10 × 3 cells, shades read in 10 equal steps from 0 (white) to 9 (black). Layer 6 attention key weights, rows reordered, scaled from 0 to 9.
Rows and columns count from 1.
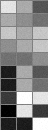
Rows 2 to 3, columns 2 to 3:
4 5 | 3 2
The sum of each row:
10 12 7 9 14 17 16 8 17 16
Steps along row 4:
down down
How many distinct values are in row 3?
2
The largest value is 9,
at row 9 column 1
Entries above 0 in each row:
3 3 3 3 3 3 3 2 3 2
